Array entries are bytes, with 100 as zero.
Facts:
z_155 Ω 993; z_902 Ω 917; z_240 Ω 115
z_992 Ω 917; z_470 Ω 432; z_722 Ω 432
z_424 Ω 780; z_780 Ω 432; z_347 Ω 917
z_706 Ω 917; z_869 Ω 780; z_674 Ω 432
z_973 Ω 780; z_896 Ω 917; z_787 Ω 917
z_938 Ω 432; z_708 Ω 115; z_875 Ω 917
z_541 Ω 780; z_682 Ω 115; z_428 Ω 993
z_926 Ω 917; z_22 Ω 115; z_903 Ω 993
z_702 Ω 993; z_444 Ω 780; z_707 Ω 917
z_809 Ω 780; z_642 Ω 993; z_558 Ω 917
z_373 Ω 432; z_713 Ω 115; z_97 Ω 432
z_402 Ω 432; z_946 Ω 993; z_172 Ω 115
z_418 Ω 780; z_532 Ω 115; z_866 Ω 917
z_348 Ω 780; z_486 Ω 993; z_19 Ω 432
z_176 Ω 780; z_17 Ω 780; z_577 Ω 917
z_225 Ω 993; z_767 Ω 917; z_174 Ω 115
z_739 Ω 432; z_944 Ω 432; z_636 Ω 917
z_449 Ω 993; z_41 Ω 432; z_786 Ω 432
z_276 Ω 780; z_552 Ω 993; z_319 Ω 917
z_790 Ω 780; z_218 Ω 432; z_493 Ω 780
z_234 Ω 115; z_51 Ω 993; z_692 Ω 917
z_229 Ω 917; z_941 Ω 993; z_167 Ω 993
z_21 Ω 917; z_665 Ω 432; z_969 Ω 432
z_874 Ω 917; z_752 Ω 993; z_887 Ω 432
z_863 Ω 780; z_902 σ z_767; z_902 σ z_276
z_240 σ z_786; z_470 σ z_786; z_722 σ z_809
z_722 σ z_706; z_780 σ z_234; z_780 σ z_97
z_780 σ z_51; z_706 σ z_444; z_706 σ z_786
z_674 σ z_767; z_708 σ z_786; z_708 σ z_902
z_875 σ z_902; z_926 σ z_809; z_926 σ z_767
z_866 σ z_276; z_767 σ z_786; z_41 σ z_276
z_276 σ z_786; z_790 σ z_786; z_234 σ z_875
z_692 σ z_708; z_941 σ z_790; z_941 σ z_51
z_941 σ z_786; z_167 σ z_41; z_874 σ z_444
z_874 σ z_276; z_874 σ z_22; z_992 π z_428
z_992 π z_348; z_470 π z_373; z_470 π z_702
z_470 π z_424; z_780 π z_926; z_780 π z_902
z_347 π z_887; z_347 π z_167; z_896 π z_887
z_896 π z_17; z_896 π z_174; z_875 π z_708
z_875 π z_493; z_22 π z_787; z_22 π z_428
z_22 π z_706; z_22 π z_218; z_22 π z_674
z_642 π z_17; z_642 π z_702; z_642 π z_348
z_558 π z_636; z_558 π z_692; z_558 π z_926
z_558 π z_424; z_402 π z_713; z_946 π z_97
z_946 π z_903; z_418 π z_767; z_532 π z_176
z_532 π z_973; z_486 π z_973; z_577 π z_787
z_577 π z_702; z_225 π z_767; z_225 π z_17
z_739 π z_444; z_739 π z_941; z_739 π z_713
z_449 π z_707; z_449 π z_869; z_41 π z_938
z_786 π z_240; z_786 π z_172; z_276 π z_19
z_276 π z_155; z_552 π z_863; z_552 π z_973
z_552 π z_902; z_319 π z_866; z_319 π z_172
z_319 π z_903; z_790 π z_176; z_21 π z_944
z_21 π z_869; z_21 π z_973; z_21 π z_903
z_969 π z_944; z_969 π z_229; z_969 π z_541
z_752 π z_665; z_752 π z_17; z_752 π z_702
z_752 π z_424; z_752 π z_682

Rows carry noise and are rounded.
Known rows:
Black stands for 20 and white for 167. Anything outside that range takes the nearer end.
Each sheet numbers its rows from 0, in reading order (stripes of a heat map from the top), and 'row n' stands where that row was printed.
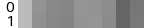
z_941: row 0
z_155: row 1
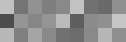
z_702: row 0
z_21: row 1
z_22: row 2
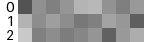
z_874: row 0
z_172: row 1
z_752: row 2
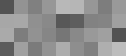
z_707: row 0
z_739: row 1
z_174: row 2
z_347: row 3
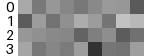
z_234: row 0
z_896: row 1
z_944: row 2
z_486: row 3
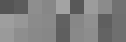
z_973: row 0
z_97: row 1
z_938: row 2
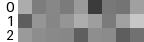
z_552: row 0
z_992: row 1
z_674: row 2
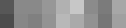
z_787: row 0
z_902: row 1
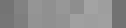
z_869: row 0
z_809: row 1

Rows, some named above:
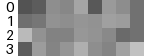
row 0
z_973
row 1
z_863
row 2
z_167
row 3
z_875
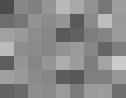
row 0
z_902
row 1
z_790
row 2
z_41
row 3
z_428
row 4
z_992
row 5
z_969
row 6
z_176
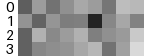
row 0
z_896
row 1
z_532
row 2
z_319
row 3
z_577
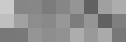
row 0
z_642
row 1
z_903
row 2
z_348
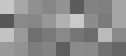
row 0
z_946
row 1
z_787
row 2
z_225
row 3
z_887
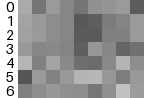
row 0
z_682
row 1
z_41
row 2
z_969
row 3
z_665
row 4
z_22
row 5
z_866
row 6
z_276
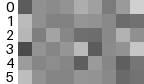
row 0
z_558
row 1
z_167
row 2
z_22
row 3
z_21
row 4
z_373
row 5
z_167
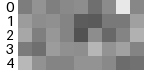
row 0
z_418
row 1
z_780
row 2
z_470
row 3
z_424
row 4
z_167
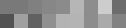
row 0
z_17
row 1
z_767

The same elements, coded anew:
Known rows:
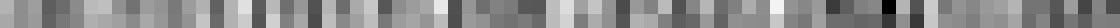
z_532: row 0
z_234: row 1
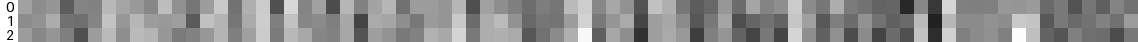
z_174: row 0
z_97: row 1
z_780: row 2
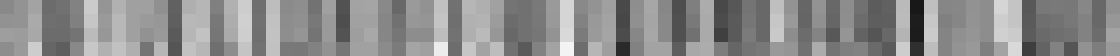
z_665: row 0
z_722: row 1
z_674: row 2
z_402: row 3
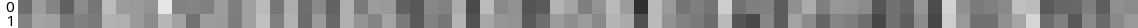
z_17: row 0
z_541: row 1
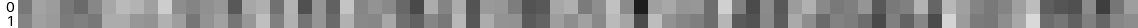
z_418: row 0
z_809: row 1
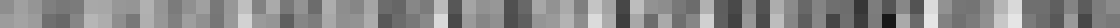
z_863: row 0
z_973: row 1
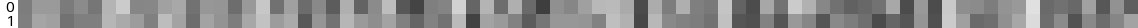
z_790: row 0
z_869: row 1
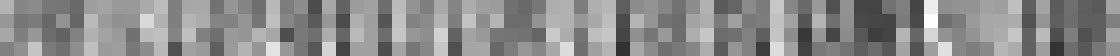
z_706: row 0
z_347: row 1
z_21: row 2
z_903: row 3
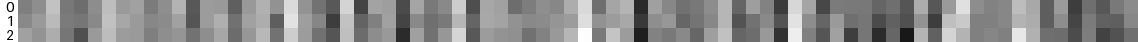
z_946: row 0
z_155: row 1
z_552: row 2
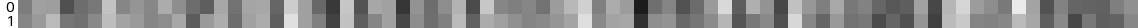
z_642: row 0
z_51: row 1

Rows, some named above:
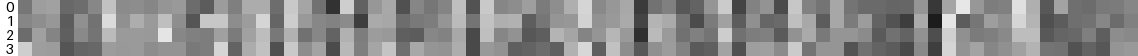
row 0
z_702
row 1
z_887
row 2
z_17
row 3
z_22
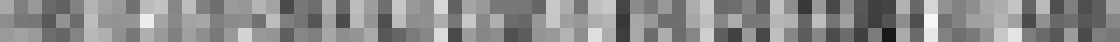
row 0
z_21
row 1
z_896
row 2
z_973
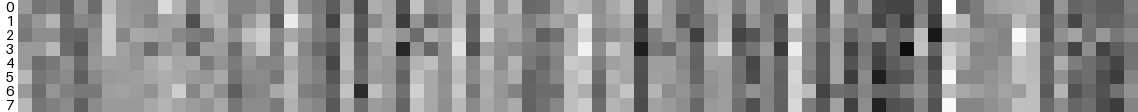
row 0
z_347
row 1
z_167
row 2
z_470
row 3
z_486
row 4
z_558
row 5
z_902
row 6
z_319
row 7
z_902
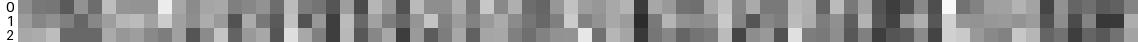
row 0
z_896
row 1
z_767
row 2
z_428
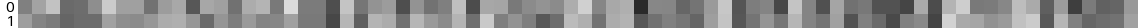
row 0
z_449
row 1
z_577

